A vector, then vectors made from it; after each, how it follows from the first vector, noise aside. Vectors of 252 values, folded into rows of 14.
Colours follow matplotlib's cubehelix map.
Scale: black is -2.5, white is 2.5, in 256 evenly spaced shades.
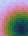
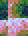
wrapped around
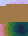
partly zeroed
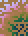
partly zeroed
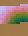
partly zeroed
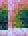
wrapped around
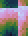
wrapped around
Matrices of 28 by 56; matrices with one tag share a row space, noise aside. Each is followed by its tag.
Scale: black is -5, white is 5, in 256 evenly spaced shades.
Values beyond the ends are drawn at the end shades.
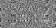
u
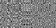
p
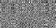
u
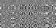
u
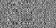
p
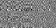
p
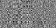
p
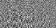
p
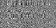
p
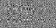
p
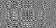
p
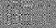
p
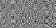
u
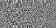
p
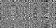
u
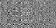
p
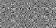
u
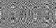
u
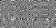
u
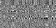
u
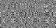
u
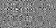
p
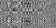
p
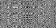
p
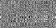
u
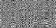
u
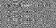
p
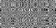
u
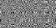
u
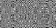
u
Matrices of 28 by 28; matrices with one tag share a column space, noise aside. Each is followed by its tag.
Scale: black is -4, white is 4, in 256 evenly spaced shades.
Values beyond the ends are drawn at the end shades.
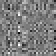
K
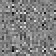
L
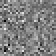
L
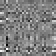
L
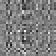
K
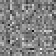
K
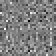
L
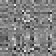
L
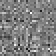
L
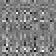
L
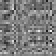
K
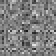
K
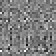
L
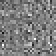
K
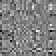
K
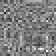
L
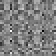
K
